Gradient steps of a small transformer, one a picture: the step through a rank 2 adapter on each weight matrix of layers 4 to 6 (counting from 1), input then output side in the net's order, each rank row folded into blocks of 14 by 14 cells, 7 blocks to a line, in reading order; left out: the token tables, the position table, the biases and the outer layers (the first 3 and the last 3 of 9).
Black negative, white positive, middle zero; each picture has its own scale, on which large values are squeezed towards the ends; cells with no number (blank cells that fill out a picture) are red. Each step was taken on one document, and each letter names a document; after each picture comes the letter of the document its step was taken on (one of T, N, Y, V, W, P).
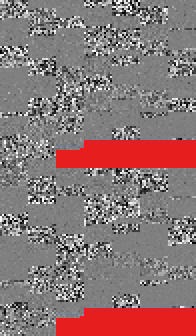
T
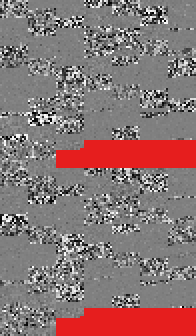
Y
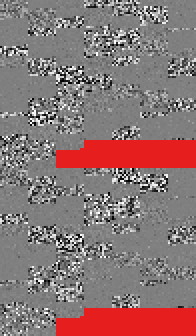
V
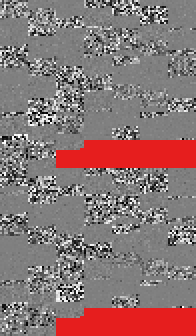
Y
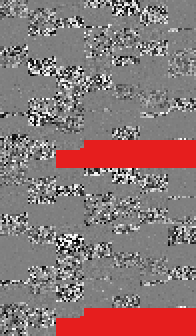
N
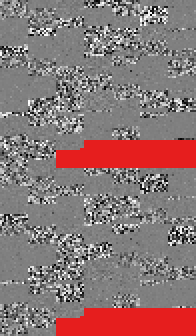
V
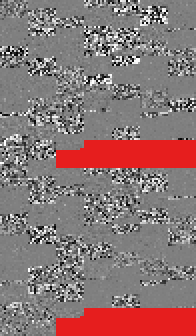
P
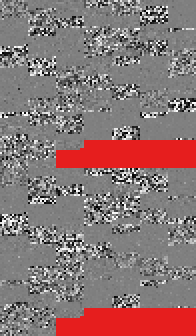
P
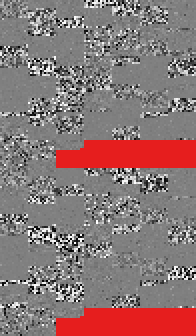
N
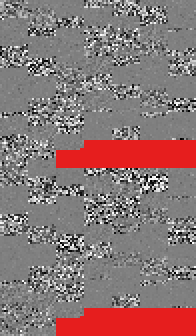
P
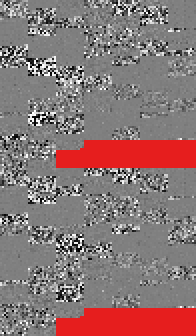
N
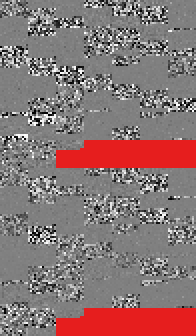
Y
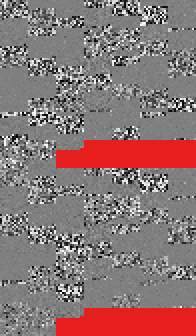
V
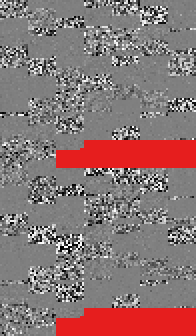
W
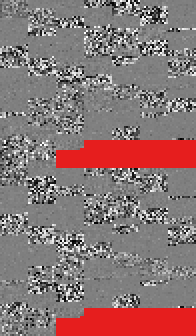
Y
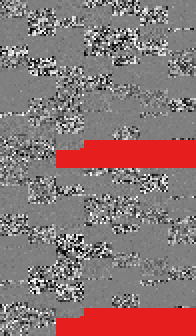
T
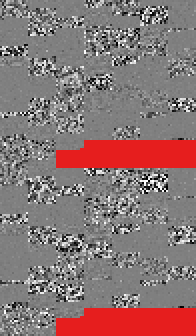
T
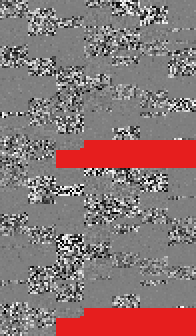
T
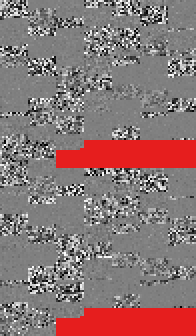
V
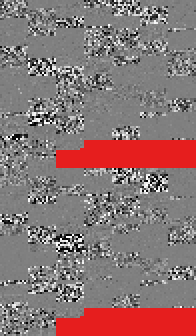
V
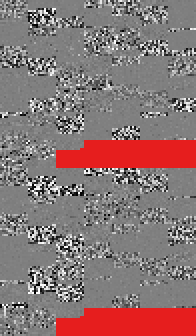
W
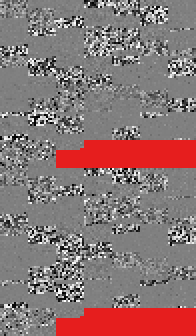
W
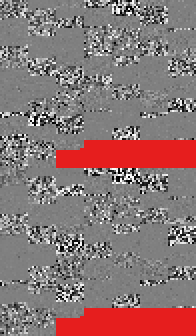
W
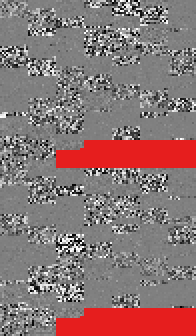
Y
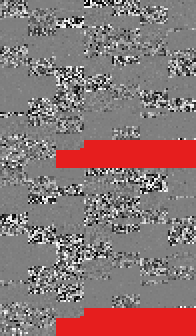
W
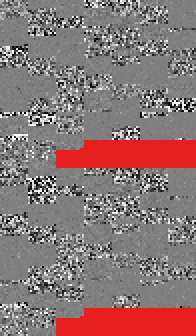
P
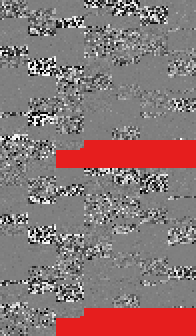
N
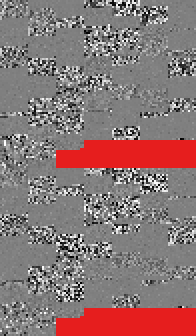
T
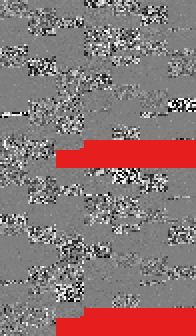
V
